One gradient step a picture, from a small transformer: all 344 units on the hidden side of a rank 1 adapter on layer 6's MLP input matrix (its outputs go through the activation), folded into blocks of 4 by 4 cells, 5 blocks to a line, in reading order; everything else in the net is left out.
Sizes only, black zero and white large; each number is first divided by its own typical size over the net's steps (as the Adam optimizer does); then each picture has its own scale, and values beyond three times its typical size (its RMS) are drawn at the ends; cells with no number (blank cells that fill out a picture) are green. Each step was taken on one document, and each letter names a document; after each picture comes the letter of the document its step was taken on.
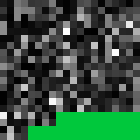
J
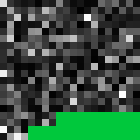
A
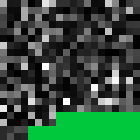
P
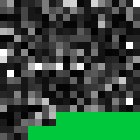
P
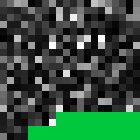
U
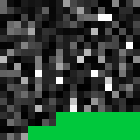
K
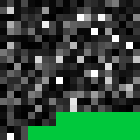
K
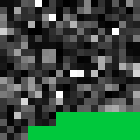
J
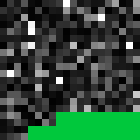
K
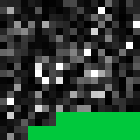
K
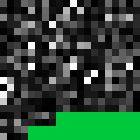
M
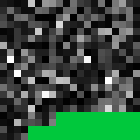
U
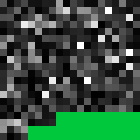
M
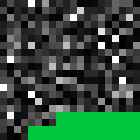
U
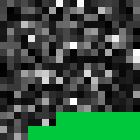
A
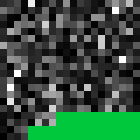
U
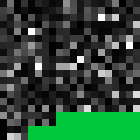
K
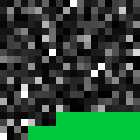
M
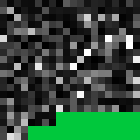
K
